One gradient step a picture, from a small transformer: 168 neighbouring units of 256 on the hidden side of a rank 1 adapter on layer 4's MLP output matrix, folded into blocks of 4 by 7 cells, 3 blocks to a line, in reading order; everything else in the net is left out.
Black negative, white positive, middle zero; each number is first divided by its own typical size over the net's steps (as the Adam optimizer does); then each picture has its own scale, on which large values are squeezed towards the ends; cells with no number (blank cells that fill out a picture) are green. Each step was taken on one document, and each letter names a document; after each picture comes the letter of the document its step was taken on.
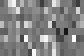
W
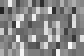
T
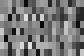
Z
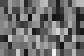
Z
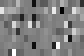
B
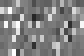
B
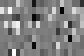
B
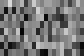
Z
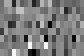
W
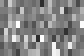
W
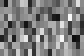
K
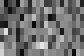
T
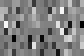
B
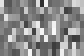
K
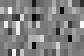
B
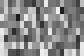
Z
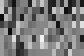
T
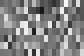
K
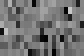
W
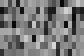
T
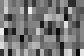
Z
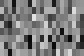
T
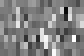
W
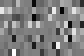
B
